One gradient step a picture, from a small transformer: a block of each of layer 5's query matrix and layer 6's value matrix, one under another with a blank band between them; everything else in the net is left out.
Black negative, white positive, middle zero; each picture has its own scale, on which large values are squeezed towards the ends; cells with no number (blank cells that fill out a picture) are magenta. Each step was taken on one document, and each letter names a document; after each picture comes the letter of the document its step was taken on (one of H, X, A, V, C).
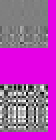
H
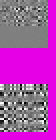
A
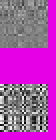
A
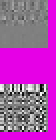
A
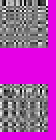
A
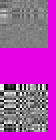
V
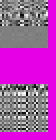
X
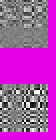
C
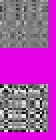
H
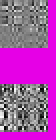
A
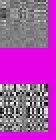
V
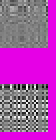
X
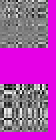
V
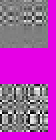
C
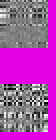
V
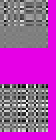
X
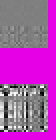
H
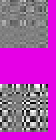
V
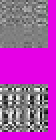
C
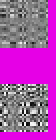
V
